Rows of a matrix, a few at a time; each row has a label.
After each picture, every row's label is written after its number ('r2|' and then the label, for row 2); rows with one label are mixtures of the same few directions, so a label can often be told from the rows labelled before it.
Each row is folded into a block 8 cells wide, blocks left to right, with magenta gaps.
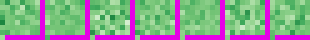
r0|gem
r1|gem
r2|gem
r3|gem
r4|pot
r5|pot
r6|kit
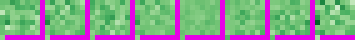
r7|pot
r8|gem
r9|kit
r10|gem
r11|kit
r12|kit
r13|gem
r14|gem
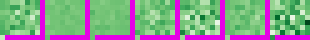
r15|kit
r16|gem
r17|pot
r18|kit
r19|gem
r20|kit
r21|gem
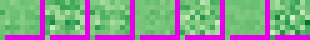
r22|pot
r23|pot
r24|pot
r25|kit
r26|gem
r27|pot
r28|gem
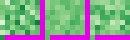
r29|gem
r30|kit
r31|pot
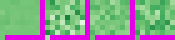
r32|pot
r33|gem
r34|gem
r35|pot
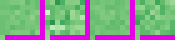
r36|kit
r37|pot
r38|pot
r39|gem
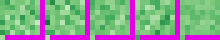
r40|gem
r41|gem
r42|kit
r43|kit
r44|pot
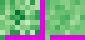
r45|kit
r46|kit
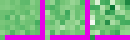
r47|gem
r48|pot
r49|gem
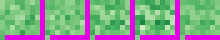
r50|kit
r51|gem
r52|pot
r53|pot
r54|pot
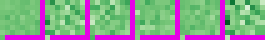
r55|gem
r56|gem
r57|gem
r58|pot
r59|kit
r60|gem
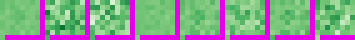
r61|kit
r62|pot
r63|gem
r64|kit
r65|kit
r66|pot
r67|kit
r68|kit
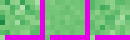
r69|gem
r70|gem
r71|kit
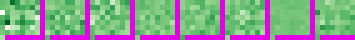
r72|pot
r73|gem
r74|gem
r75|gem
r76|kit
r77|kit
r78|pot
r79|pot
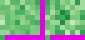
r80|gem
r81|kit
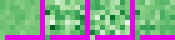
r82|kit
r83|pot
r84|gem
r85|pot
